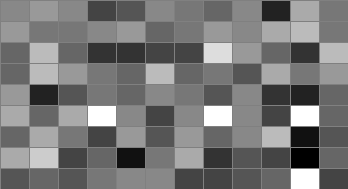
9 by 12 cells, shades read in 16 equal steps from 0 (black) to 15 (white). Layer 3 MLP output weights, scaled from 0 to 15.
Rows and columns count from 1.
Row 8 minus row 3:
4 1 -2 3 -2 3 6 -10 -4 -2 -3 -5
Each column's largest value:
10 12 10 15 9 11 10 15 9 11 15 11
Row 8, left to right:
10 12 4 6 1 7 10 3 5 4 0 6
